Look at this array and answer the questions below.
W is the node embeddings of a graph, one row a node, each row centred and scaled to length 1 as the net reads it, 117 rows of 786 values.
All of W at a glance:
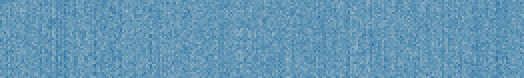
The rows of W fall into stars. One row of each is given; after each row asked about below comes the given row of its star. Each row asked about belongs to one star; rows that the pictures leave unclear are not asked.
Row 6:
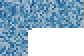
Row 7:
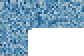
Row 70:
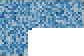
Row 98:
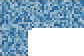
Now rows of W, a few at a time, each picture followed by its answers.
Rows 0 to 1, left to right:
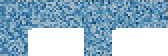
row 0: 98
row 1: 7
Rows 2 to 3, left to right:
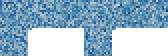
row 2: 6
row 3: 7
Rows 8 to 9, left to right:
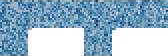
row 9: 7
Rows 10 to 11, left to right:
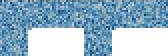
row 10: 6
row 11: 98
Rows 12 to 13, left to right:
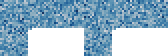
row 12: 70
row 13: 70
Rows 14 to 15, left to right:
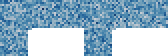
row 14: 98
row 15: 98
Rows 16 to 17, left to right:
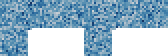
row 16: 98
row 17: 6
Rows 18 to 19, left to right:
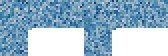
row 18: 70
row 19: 6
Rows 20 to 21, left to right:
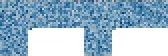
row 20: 6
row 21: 7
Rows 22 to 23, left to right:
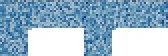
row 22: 98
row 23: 98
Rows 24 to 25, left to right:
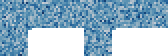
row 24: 70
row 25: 70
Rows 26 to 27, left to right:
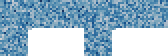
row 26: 98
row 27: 6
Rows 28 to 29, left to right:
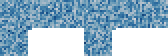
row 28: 70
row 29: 7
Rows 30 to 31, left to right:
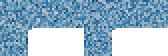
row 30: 7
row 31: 7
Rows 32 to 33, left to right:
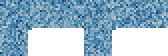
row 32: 70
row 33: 7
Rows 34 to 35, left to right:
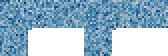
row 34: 7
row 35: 6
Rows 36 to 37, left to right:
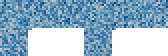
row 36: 98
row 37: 98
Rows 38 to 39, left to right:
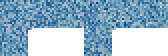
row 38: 7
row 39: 6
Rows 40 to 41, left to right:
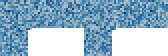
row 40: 7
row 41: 7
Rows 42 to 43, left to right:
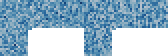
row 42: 70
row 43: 6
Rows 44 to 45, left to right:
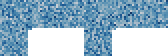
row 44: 70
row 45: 98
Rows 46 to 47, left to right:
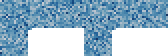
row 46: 70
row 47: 98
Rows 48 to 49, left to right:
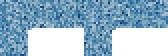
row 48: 98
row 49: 7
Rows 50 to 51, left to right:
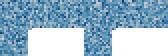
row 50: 98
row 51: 98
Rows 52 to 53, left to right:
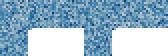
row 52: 6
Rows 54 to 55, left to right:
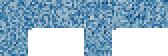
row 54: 98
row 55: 70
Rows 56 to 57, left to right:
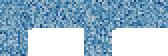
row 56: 98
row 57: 7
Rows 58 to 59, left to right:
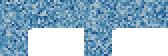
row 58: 7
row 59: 98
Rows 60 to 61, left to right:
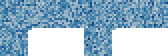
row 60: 70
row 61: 6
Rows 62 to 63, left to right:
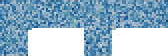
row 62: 7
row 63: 98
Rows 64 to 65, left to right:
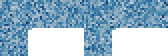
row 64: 98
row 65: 70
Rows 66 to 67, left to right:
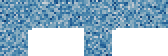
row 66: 70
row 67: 98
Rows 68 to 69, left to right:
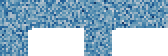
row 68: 7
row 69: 6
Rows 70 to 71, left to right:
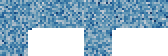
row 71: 70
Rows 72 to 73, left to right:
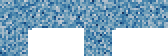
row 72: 70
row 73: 7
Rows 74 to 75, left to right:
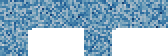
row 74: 70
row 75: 98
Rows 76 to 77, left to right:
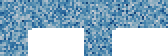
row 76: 6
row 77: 98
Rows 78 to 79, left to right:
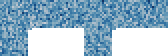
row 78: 98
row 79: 70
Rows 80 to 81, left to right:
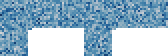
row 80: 6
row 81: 98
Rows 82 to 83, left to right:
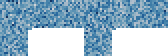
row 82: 7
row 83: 70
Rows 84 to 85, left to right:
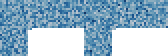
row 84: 6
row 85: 98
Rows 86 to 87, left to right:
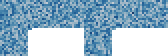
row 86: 6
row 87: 6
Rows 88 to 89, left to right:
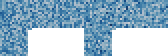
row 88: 6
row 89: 98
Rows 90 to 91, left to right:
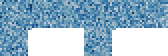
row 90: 98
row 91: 6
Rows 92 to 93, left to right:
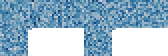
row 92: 6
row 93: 7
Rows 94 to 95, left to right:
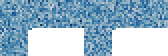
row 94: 6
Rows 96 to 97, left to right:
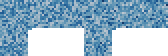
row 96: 70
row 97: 70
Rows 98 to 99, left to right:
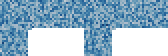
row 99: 98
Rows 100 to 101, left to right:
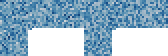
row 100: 6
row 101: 98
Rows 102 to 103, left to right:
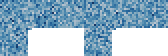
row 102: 7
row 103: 6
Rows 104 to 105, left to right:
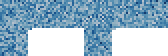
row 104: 70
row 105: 70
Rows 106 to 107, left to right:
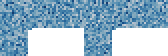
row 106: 6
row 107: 70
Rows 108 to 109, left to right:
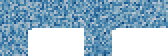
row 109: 70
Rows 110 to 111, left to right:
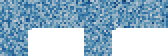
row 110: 98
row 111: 98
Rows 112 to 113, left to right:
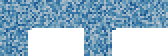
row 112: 98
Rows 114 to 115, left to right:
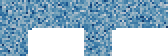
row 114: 6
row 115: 6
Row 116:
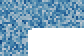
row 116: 7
